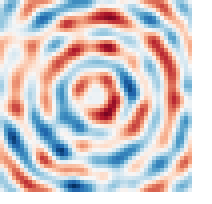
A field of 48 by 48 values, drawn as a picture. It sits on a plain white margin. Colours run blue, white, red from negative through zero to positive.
On average the colour sits 50% of the way up the scale. The texture is blotchy. Rings spread out from the centre. No lone cell stands out from its neighbours. The ninth with the lowest average is the bottom middle. No single row or column stands out from its neighbours.
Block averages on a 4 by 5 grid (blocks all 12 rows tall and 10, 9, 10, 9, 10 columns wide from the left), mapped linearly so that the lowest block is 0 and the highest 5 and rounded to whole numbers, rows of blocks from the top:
32533 / 44514 / 20443 / 32112
